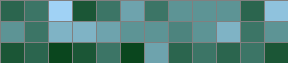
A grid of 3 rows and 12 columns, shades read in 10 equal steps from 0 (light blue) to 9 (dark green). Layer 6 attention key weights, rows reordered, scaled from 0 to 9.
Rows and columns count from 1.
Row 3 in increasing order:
3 6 6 6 7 7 7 8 8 8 9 9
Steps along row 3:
down up down down up down up down up down up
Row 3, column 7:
3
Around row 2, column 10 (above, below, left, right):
4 7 4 6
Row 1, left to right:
7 6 0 8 6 3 6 4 4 4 7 1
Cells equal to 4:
8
